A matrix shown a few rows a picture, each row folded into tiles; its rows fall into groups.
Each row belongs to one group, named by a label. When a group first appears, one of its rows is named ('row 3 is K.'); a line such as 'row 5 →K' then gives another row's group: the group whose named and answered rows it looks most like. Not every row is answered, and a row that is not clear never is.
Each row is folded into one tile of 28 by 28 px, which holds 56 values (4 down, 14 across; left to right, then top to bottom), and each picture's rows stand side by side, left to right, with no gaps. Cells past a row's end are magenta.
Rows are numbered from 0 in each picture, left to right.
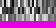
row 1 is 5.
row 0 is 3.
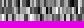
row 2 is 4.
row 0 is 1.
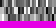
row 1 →3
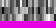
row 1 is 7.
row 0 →1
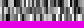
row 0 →4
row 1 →1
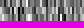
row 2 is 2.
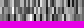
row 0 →4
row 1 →1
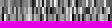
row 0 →2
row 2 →2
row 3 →1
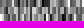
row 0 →1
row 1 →4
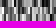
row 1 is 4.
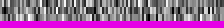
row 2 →3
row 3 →3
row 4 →7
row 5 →2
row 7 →2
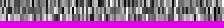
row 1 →1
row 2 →2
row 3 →4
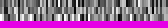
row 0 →1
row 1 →1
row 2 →1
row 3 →4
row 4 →4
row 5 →2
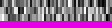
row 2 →1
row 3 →4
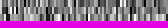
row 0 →2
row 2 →1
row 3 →4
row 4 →7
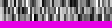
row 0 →7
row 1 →4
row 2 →4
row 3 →4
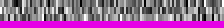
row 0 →4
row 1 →2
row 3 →1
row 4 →5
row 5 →5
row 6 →1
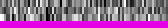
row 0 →1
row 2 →7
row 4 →5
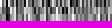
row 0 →2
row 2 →5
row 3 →2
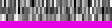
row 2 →7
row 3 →7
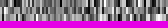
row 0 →4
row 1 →5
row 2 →7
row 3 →1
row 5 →7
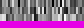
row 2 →5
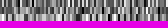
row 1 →5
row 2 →5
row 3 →1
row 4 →1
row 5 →7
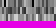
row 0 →5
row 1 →7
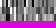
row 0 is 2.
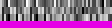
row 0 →2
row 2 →5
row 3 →1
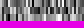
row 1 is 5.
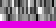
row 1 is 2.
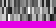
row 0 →5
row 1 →4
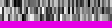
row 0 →4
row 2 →2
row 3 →7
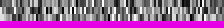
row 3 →3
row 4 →7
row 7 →5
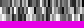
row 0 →3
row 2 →1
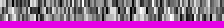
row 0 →2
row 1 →3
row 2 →7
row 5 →3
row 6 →3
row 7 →4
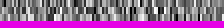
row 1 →5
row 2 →5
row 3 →3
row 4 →3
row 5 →3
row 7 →4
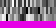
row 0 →5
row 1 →5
